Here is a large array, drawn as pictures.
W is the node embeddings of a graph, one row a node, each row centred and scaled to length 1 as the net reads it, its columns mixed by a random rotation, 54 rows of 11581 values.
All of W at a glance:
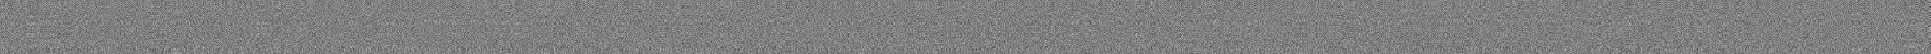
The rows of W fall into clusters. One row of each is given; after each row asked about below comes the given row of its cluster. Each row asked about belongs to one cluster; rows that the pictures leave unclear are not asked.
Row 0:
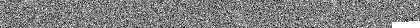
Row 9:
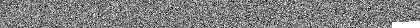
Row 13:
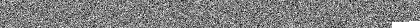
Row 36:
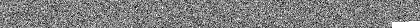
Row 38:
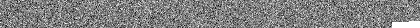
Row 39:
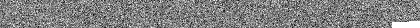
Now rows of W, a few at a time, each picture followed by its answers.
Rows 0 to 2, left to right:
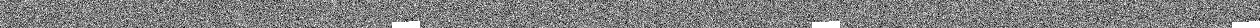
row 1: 13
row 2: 9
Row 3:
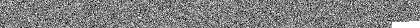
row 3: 13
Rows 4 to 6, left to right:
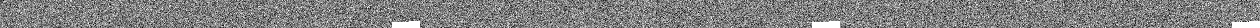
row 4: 9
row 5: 13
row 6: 39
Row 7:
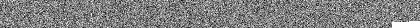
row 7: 39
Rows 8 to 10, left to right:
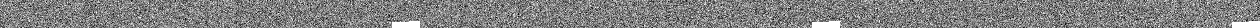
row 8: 13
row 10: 0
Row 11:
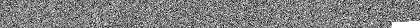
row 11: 9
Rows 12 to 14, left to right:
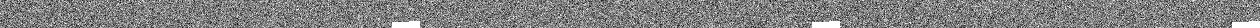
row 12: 38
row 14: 38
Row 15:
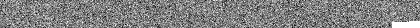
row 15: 39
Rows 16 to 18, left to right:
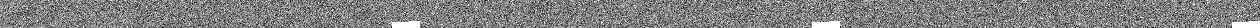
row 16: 36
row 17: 39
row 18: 0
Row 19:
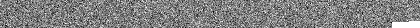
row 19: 38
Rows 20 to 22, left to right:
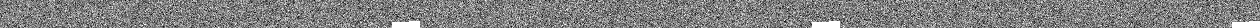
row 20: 9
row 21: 9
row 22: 36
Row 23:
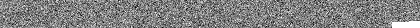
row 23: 36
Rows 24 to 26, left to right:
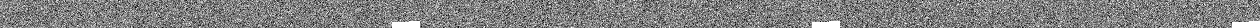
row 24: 36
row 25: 39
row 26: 38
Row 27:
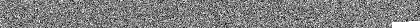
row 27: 0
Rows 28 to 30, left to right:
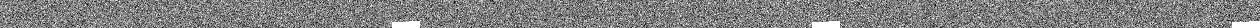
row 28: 36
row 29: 0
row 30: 13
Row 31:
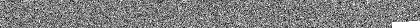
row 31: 0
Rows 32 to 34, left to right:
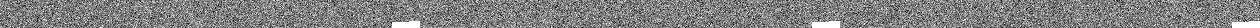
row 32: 38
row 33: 36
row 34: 36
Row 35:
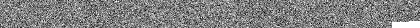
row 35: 13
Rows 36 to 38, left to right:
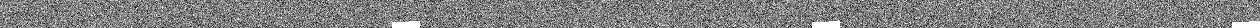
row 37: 0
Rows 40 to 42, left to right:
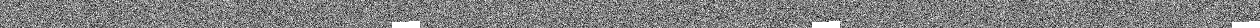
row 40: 13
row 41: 9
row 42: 13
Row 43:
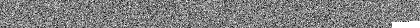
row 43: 39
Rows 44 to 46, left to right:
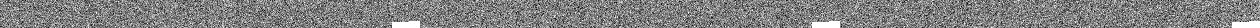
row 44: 13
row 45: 36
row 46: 39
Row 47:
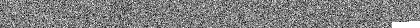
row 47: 39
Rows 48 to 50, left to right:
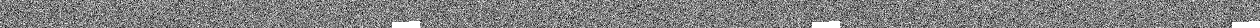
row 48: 38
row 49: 38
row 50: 38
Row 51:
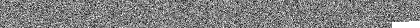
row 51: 13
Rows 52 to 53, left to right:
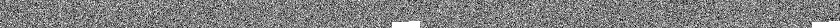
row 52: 38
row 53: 9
